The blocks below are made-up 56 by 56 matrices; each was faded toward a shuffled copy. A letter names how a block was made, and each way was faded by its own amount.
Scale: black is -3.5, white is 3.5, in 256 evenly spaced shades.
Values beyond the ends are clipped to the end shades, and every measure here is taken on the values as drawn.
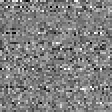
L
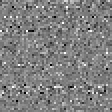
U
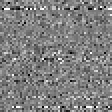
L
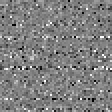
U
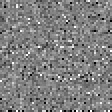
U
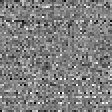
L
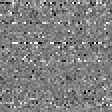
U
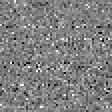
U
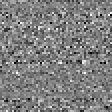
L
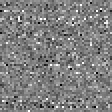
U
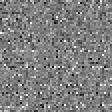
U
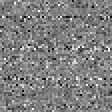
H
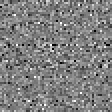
H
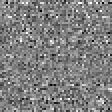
L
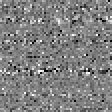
H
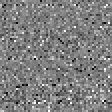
U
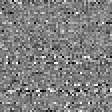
L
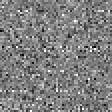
H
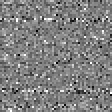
H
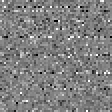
U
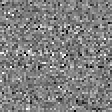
H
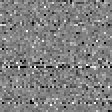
H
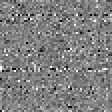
U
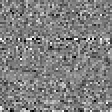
L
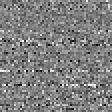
L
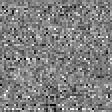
L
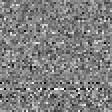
L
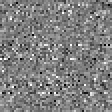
H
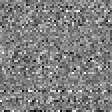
L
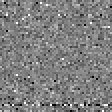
H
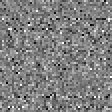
H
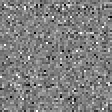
U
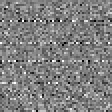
L
